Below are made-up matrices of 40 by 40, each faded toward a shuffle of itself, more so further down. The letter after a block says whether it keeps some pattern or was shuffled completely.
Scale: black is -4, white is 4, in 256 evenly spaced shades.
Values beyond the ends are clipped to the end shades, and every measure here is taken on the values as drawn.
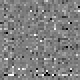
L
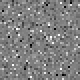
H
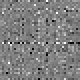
L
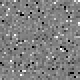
H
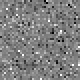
H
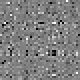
L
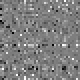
L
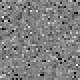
H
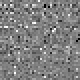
L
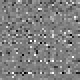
L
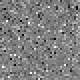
H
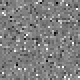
H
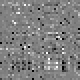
L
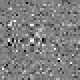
L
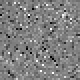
H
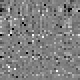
L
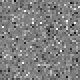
H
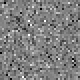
H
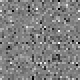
L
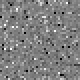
H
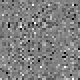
L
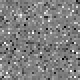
H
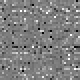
L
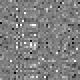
L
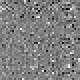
L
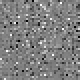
L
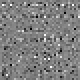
L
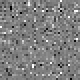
L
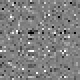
L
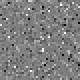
H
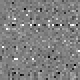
L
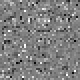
L
